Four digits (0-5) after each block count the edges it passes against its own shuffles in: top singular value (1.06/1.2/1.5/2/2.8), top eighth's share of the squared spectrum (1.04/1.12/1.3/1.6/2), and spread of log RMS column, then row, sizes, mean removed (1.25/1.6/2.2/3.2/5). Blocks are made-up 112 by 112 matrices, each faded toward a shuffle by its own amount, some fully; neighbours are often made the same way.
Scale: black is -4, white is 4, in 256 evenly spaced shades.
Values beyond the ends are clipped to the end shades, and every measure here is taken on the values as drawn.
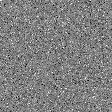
0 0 0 0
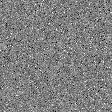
0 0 0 0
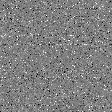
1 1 0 1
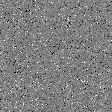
0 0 0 0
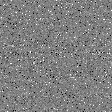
1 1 0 1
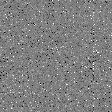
3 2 1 0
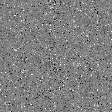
3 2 1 0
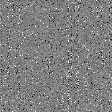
3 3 2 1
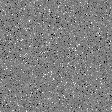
1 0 0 0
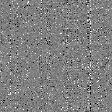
4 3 3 1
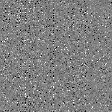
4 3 2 1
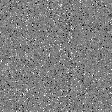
3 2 1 0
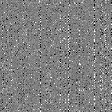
4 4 3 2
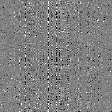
4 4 3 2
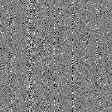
2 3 3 0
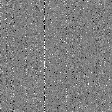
3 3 3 0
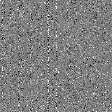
2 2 3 0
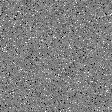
0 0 0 0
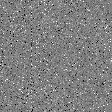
1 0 1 0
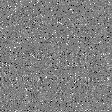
4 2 1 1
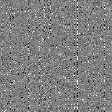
4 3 3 1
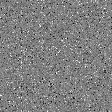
2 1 0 0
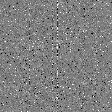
3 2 2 0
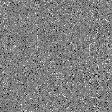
3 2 2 0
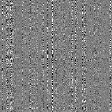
4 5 4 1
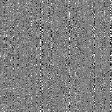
4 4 4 1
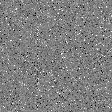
1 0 0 0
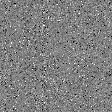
1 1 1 0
